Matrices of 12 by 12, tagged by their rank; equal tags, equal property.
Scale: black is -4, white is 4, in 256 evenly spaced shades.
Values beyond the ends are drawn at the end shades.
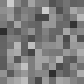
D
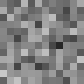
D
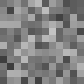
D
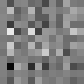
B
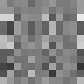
B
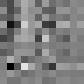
B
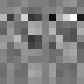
B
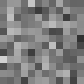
D
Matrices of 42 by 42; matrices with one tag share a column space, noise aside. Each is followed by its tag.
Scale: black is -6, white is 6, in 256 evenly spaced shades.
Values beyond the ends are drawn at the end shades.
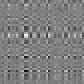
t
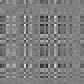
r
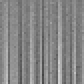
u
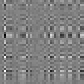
t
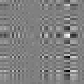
t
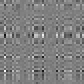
t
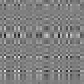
t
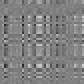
r
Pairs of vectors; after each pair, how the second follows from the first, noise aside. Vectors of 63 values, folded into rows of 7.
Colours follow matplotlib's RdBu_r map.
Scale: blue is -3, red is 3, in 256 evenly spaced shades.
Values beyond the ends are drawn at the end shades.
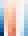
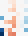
partly zeroed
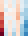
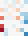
partly zeroed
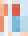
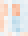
shrunk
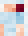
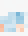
partly zeroed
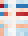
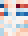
negated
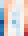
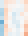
shrunk
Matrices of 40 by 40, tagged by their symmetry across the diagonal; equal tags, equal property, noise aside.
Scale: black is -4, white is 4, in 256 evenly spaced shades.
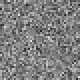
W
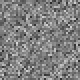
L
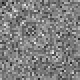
L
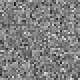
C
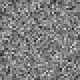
L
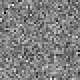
W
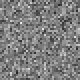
C
